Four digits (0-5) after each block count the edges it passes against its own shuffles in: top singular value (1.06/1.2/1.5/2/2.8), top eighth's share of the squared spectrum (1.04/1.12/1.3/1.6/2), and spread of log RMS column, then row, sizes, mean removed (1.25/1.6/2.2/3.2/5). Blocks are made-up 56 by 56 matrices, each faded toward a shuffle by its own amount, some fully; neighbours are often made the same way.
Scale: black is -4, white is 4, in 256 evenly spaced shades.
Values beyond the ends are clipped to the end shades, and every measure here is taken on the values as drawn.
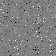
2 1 0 0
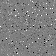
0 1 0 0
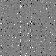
3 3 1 1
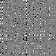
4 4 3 2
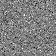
0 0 0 0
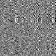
4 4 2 2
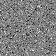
0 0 0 0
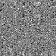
3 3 1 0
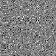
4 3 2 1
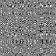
4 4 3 3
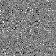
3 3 1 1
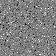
0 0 0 0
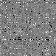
3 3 1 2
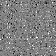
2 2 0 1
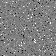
0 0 0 0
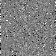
2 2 2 0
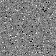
1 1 1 0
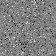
1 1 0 0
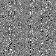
2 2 3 0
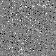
1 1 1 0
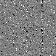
2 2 2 0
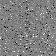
2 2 0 0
